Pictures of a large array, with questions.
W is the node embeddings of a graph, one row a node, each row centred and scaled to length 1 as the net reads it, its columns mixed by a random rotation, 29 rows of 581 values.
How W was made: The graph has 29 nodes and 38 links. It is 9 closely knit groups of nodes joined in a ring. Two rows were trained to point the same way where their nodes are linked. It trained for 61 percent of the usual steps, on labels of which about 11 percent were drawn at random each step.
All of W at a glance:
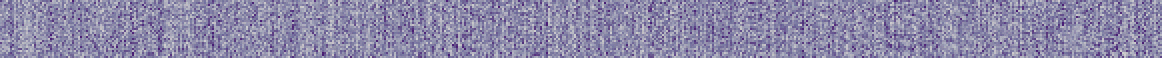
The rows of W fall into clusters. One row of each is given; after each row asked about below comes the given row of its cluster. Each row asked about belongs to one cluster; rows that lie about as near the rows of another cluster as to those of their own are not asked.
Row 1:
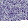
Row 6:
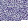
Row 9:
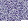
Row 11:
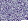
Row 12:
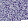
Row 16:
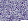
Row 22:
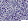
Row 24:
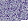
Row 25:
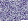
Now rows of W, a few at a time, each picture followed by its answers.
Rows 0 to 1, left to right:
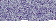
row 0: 6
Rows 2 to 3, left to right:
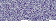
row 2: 12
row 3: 22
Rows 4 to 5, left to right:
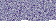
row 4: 9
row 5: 16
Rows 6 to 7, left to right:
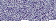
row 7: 25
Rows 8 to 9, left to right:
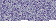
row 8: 1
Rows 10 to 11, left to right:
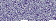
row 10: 12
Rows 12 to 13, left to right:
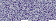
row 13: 16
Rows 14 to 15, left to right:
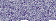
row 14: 16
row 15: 9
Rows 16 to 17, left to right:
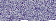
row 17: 6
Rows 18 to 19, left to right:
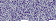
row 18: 22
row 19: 24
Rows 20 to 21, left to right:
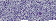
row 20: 25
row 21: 1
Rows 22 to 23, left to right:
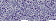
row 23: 22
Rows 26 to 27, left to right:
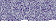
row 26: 11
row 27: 11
